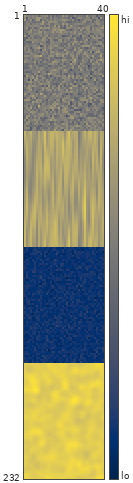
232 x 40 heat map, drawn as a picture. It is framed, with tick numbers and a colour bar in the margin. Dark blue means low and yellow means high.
It is made of 4 by 1 panels. Panel 1,1: middling, fine-grained. Panel 2,1: high, streaked downward. Panel 3,1: very low, fine-grained, faint in contrast. Panel 4,1: very high, blotchy, faint in contrast.
